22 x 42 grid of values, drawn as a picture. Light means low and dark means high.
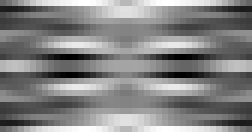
There is no overall slope. It mirrors both left to right and top to bottom. Streaks run across, left to right.
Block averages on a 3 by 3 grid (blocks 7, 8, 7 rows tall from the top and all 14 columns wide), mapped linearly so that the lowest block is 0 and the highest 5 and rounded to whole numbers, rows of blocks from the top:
5 0 5 / 5 2 5 / 5 0 5
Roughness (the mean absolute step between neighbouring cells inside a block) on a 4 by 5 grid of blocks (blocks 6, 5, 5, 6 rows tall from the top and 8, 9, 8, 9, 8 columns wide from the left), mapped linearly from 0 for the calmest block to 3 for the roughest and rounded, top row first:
2 1 0 1 2 / 1 3 1 3 1 / 1 3 1 3 1 / 2 1 0 1 2
